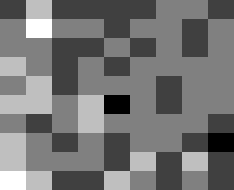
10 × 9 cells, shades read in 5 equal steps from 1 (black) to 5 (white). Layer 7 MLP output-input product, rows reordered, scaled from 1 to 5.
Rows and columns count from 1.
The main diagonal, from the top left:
2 5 2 3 3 3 3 2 2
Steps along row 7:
down up up down same same same down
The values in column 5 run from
1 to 4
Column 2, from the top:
4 5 3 3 4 4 2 3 3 4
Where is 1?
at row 6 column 5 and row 8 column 9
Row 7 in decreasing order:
4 3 3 3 3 3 3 2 2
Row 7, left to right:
3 2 3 4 3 3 3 3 2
